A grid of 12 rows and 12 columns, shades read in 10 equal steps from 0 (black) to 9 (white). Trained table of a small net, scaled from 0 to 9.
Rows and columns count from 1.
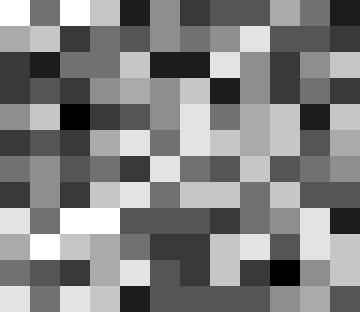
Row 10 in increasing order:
2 2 3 4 6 6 7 7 7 8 8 9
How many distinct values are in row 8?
6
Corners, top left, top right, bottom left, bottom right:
9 1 8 3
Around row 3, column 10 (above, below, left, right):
3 2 5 5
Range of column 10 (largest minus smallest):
7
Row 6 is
2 3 2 6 8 4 8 7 6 7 3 6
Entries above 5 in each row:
4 3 3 2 5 7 2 5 4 8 4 4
